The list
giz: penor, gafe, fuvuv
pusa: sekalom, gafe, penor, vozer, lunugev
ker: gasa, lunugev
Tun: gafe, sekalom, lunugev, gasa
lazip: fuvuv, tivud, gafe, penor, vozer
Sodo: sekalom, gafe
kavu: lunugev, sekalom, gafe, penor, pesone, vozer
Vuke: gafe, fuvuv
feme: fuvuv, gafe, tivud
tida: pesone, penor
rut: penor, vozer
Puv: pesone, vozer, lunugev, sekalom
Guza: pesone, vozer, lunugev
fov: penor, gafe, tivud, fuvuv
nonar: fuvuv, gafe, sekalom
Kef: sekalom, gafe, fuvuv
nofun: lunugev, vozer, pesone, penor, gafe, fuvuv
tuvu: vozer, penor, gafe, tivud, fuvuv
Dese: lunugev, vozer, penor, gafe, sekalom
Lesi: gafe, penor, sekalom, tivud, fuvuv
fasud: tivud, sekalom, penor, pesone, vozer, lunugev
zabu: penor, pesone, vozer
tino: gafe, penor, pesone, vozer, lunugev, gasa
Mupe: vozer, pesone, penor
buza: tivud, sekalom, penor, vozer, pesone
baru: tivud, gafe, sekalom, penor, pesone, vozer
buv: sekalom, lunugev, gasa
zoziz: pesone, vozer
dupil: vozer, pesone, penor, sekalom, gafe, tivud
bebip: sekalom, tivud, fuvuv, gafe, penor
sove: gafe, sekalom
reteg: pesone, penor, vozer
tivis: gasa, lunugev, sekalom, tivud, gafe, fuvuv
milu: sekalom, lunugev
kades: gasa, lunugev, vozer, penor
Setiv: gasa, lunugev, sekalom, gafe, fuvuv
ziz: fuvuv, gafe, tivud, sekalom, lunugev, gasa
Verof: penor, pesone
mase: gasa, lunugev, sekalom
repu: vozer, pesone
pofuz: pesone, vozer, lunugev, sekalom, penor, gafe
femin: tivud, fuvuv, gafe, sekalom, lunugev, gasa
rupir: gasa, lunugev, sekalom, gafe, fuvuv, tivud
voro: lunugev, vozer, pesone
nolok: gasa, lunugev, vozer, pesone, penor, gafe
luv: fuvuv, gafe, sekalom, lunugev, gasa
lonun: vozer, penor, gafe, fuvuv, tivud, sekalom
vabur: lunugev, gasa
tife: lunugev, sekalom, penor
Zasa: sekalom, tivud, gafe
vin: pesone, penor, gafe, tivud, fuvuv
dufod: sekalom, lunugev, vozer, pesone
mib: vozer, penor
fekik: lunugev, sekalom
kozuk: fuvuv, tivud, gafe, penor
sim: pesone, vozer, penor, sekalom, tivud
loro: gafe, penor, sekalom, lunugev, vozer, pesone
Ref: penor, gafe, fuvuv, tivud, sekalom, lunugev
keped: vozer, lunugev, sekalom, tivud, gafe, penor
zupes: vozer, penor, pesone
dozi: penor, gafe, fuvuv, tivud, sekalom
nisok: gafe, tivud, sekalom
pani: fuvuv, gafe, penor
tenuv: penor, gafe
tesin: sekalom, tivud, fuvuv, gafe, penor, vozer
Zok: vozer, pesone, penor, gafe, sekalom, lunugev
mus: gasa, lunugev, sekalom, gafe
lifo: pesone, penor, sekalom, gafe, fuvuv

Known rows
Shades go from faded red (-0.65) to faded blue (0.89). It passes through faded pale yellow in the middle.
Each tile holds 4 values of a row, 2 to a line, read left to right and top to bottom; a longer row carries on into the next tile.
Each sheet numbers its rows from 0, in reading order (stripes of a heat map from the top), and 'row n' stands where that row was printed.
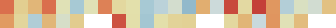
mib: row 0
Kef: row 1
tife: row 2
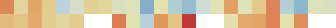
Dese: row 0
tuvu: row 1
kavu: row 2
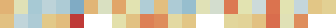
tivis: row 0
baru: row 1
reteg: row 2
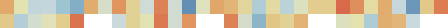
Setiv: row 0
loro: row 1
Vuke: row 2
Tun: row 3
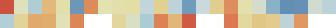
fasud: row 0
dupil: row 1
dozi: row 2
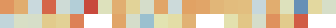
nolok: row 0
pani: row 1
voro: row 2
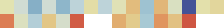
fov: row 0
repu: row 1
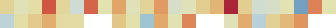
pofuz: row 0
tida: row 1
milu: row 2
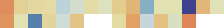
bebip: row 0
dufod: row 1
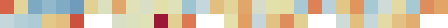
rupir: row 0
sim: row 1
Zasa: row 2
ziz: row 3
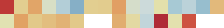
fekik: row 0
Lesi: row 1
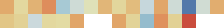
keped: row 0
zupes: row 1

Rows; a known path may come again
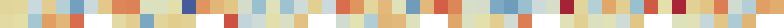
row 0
dupil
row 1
buv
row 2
giz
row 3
Tun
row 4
dozi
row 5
pusa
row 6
kades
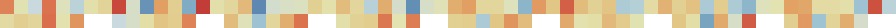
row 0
reteg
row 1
Guza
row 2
feme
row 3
buza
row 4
vabur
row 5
sove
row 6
Verof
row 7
Sodo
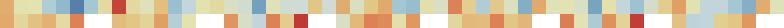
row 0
lonun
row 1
rut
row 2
vin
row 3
kavu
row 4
zoziz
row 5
tuvu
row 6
Setiv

